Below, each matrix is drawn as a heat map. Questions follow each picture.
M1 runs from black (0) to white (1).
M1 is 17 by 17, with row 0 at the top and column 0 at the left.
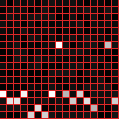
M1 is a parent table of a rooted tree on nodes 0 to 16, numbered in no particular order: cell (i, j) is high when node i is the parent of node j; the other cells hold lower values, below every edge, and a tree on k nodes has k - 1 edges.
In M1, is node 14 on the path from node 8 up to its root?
yes
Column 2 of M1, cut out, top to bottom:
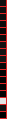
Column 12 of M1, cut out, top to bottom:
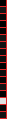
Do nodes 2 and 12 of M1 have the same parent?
yes
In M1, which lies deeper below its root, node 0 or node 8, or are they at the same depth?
node 0
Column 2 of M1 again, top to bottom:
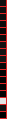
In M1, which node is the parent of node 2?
14
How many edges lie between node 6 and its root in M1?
2
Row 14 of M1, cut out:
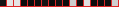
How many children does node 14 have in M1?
5
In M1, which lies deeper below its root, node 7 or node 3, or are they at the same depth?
the same depth
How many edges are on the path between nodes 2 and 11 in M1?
6
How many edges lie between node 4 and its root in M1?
2
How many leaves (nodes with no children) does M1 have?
12
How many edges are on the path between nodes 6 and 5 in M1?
2
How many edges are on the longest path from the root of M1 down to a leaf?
5
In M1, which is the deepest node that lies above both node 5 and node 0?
15
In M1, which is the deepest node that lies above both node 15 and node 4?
16
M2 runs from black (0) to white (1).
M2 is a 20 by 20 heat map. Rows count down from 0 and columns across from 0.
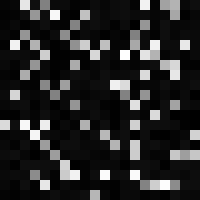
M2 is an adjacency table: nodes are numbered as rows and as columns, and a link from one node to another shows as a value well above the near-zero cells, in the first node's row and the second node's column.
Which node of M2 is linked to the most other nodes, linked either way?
node 4
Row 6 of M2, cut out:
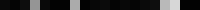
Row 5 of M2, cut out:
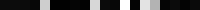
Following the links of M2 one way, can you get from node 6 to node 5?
yes
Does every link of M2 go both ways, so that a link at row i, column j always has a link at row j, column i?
no
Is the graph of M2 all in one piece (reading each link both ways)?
yes
